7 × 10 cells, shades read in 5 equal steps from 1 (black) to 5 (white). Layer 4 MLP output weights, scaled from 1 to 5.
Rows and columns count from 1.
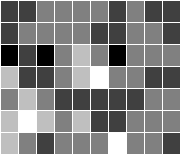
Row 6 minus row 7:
0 2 2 0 1 -1 -3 0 0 1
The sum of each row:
25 26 24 30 26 33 31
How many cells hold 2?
23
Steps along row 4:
down same up up up down same down same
